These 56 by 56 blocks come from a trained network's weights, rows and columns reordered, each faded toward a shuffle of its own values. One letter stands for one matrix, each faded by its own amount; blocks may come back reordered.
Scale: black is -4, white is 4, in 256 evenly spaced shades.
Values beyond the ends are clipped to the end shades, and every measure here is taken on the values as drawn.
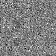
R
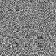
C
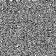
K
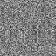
C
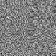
C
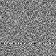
C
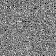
K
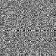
C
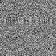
C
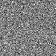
R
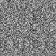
C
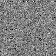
K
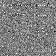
K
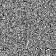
K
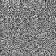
C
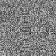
C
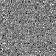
R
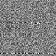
C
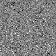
R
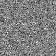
R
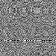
C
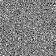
R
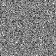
R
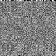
C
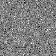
R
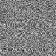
C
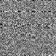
C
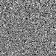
R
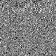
R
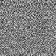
C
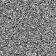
R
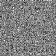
K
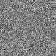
C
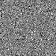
R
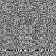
C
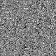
R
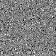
R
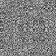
C
